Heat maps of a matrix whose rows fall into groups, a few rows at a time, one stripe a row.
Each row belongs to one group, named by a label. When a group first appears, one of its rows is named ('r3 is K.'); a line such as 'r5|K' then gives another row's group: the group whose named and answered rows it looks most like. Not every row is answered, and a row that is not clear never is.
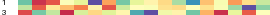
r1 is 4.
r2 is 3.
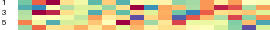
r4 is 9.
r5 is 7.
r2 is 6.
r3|4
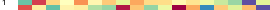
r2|7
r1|3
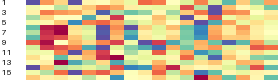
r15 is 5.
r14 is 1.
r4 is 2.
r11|5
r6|4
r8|4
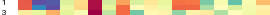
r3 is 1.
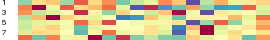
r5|5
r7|2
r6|2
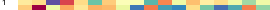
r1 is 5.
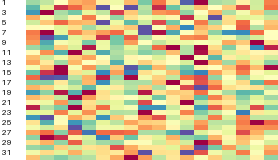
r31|9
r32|7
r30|5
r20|3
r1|9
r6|9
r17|9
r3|1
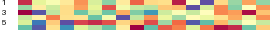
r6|6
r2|5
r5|5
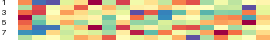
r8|5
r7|6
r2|3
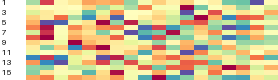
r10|5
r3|2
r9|3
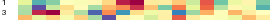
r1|7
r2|7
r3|4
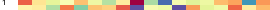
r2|9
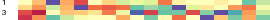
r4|7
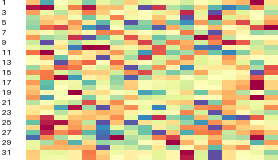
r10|5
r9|6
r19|3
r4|2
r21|5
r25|4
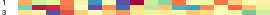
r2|4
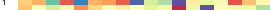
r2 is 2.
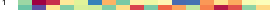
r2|6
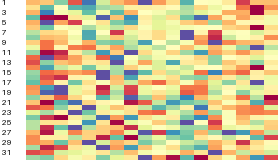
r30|4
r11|4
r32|9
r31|7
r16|4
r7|2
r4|4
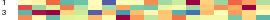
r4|7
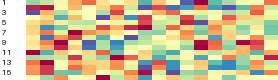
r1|9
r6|7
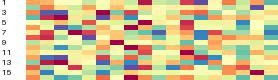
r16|7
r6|7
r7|3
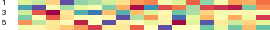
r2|6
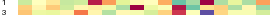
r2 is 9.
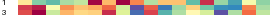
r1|7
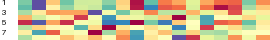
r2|6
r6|2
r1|6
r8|9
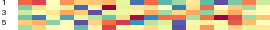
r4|6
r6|2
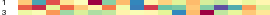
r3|2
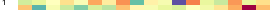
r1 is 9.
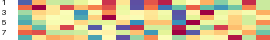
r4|2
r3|2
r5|9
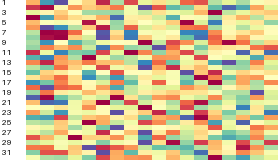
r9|6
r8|4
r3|2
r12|9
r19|3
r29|9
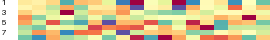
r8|6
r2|9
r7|5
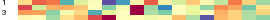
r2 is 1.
